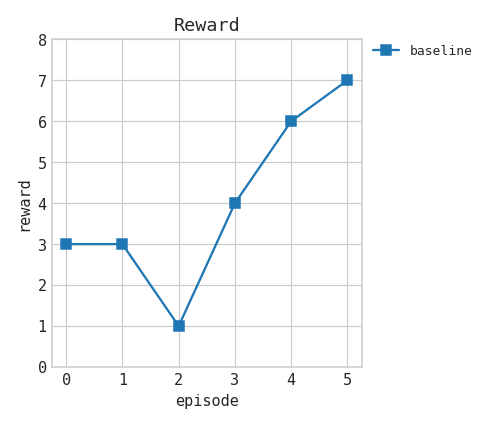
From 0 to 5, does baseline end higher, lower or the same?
higher
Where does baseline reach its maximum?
5
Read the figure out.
Title: Reward
x-axis: episode, ticks 0 1 2 3 4 5
y-axis: reward, ticks 0 1 2 3 4 5 6 7 8
Legend: baseline
Values:
baseline: 3 3 1 4 6 7
